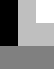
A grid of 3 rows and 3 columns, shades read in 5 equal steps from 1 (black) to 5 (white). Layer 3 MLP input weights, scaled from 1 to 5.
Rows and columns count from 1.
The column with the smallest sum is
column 1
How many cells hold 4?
3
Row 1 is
1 4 5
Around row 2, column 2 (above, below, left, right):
4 3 1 4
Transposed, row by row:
1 1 3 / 4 4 3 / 5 4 3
